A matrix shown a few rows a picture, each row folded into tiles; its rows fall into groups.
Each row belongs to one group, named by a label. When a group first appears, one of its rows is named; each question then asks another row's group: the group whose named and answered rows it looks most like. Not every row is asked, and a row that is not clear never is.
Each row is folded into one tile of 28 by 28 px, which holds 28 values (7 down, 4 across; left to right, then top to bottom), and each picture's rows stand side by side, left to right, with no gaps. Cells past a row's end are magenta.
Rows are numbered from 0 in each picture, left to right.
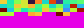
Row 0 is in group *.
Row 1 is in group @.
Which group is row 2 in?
@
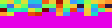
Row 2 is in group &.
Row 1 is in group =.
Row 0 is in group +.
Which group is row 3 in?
@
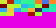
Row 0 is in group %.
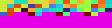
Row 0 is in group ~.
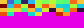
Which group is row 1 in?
~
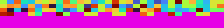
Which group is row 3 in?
*
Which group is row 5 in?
&
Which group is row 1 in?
@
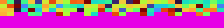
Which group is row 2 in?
=
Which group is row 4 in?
@
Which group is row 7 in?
&
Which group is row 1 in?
*
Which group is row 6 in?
*
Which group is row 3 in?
&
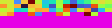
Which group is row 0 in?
%
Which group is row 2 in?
%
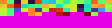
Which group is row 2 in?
=
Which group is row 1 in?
@
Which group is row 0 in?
%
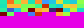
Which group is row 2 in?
*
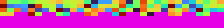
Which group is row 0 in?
&
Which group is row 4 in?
~
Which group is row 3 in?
&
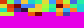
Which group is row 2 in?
&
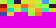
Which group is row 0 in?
~
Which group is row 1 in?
%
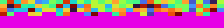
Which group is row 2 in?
%
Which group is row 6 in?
=
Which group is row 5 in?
@
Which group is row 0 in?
+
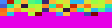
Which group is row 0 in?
@
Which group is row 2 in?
~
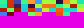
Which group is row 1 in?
*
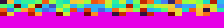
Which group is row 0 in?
@
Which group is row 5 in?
~
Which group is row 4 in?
~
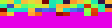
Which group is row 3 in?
%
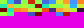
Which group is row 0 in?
*
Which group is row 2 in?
~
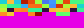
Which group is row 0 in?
@
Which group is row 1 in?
%
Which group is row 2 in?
%
